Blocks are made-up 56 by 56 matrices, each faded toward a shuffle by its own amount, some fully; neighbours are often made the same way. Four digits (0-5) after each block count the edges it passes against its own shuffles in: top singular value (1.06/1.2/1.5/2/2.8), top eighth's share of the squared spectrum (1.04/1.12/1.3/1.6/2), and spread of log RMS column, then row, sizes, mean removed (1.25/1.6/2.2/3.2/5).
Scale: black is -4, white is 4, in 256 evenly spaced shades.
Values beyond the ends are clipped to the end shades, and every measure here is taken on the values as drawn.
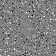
0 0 0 0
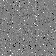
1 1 0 0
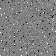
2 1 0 0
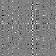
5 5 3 2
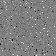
0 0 0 0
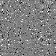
3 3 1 1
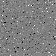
0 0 0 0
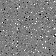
1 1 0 0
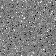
0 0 0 0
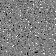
0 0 0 0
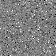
0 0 0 0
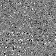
1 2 0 1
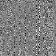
3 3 3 0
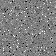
1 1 0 0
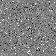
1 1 0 0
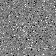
2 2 0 0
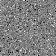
3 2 1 1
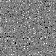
3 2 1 1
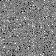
3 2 1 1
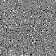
3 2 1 1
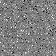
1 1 0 0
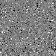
3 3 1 1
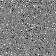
2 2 0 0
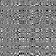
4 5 3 3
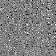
3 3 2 1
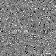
3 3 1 1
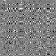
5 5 2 3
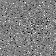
3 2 0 1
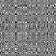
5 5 3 3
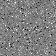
1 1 0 0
